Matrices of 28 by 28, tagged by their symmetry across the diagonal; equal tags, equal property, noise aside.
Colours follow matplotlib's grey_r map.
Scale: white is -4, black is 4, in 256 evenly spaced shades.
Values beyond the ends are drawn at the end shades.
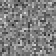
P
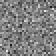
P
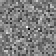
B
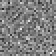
B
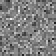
B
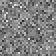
B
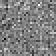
P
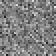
P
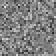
B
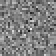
P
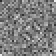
B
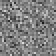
P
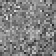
B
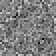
B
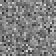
P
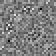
B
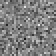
P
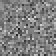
P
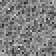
B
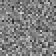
P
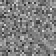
P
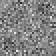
B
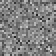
B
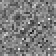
B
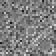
B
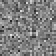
P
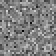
B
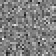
P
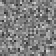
P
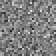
P
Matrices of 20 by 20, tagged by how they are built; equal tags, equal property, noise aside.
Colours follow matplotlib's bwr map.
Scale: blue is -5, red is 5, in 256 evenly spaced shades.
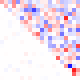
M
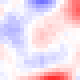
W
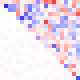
M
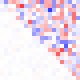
M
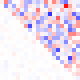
M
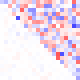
M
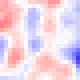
W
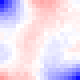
W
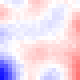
W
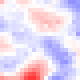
W
